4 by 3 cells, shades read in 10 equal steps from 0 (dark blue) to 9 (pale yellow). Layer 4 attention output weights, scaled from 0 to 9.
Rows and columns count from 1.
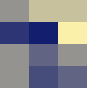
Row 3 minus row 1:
0 -4 -2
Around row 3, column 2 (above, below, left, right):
0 2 5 5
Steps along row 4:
down up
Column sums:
16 12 24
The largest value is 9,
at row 2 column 3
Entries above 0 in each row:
3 2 3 3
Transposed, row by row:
5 1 5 5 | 7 0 3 2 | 7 9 5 3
